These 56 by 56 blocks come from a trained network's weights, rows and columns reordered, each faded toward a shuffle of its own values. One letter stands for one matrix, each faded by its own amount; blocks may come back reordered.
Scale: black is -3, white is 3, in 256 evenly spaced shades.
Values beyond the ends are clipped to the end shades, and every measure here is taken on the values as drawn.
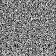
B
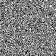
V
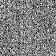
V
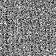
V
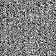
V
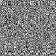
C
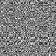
C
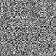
C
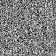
B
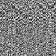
C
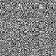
C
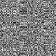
C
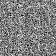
B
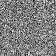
B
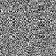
C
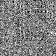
V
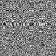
C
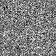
B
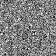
B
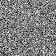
V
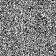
B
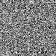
B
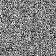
B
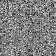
V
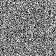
B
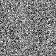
V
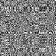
C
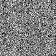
V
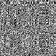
C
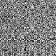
C
